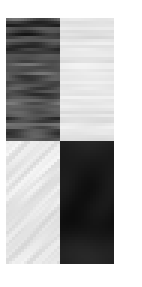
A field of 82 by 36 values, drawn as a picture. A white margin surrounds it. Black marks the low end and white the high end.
It is made of 2 by 2 panels. Panel 1,1: low, streaked across. Panel 1,2: very high, streaked across, faint in contrast. Panel 2,1: very high, slanting up to the right, faint in contrast. Panel 2,2: very low, smooth, faint in contrast.
